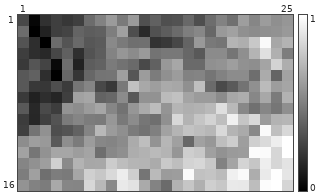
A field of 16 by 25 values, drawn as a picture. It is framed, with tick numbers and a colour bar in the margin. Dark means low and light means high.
Ninth with the highest average: bottom right. Slope: up to the bottom right. Ninth with the lowest average: top left. Odd rows or columns: none.
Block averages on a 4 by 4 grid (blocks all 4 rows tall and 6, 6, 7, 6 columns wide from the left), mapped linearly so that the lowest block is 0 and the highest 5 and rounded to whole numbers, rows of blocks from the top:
0213
0233
1344
3445
